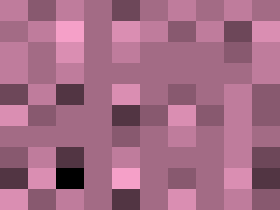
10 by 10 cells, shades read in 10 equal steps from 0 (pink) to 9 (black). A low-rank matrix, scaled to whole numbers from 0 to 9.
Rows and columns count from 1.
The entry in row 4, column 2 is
3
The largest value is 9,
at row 9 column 3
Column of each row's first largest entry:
5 9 9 2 3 5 5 3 3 5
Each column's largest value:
6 4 9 3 6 4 4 4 5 6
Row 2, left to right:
3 2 0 3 1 2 4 2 5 1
